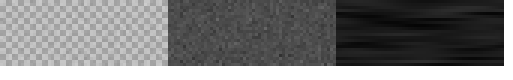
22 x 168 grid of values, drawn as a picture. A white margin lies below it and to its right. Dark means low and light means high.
It is made of 1 by 3 panels. Panel 1,1: high, checkered. Panel 1,2: low, fine-grained, faint in contrast. Panel 1,3: very low, streaked across, faint in contrast.
